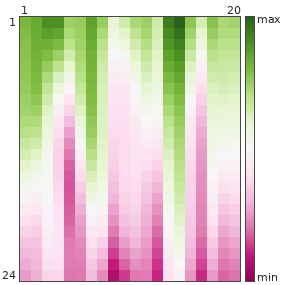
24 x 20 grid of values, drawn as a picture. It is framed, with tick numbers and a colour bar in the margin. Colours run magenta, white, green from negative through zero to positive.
Slope: up to the top. Grain: streaks running down. Calmest part: centre. Ninth with the lowest average: bottom middle.
